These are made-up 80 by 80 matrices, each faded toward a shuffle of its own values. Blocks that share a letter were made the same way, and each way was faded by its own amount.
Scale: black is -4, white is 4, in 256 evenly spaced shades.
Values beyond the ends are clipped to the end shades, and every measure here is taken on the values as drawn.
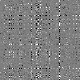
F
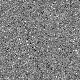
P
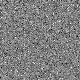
P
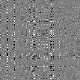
F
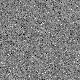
P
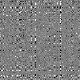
F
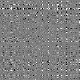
F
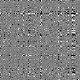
F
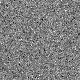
P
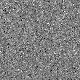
P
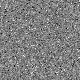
P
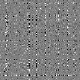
F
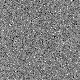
P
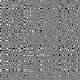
F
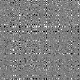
F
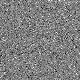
P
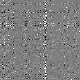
F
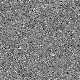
P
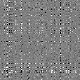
F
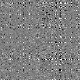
F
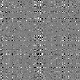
F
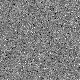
P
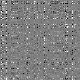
F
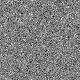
P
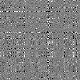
F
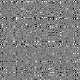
F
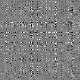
F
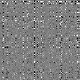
F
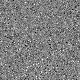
P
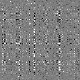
F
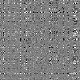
F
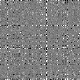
F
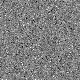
P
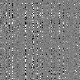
F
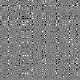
F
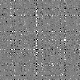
F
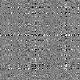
F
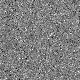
P
